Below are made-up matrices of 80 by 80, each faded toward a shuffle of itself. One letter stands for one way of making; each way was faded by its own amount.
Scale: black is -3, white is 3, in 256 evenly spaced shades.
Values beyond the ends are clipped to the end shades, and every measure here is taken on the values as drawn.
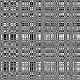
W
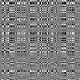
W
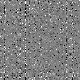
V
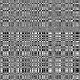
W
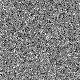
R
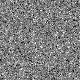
R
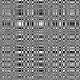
W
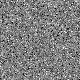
R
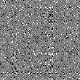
V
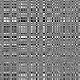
W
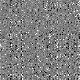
V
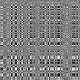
W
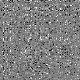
V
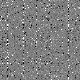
V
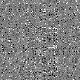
V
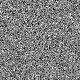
R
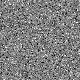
R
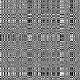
W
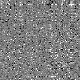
V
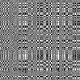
W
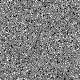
R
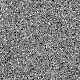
R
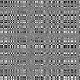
W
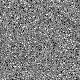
R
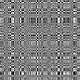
W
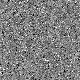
R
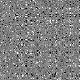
V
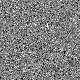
R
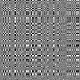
W
